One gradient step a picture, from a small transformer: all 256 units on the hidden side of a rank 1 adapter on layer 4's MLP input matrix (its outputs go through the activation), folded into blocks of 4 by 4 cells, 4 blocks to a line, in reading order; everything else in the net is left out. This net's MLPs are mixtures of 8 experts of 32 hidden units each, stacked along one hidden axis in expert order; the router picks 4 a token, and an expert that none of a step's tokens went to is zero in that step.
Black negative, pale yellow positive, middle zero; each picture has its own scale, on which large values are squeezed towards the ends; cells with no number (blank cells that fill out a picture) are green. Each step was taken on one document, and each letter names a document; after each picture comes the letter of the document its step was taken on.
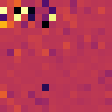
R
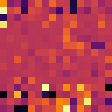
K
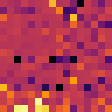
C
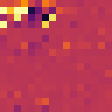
R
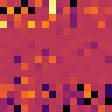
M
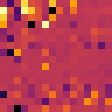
K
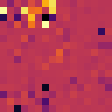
R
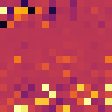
K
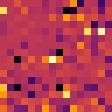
C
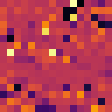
C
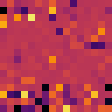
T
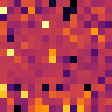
C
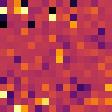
M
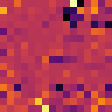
C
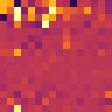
R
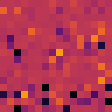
T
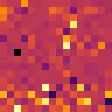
M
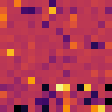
K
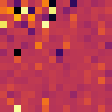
R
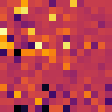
T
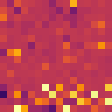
T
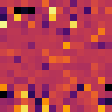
M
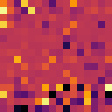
K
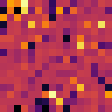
M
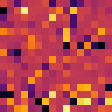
T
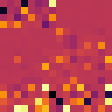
K
